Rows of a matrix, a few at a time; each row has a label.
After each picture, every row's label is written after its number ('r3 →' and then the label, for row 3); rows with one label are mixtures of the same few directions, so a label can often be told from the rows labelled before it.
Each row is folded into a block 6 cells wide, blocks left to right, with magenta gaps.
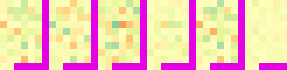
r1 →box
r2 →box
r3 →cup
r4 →cup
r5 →box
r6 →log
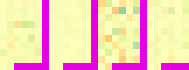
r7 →cup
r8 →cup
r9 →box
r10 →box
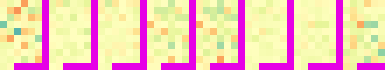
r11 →box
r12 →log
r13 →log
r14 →box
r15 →box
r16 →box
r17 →cup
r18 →cup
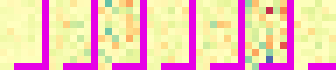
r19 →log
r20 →cup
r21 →log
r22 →cup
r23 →cup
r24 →box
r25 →box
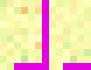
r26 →box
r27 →cup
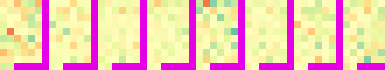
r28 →log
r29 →box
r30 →box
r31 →log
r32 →log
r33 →cup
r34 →box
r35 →cup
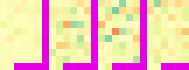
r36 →box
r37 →cup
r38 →box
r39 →log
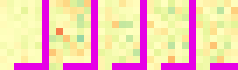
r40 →box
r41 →log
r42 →cup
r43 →box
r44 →cup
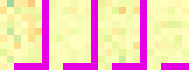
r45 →log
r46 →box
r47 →box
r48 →cup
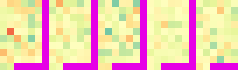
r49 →log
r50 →log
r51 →log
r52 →cup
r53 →cup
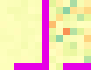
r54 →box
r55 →box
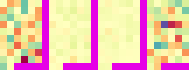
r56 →cup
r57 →box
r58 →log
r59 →cup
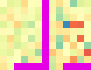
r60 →cup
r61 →cup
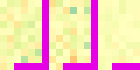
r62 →cup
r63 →box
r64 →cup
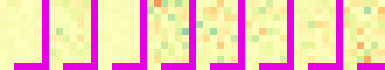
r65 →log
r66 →log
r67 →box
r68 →log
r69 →box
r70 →box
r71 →cup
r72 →cup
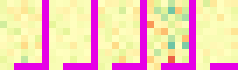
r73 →box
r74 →box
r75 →cup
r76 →box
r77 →log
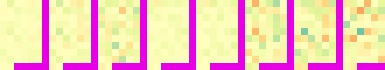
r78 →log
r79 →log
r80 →cup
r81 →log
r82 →log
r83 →log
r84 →log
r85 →box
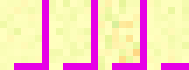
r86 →box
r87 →log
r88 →cup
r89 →box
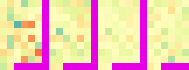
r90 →cup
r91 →log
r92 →log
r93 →cup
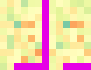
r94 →cup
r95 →cup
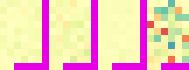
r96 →cup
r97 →cup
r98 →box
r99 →box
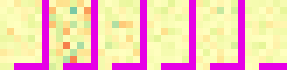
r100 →log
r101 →cup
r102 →cup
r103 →box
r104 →box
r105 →cup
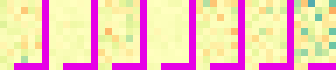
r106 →box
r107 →cup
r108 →log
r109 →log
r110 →log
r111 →box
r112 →log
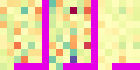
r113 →cup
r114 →box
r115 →box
